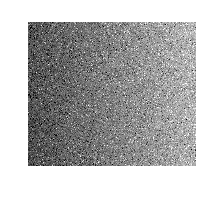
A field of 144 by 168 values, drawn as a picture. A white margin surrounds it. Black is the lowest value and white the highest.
Average level on the scale: 50%. Histogram: bell-shaped. Odd rows or columns: none. Slope: up to the right. Stripes: none.
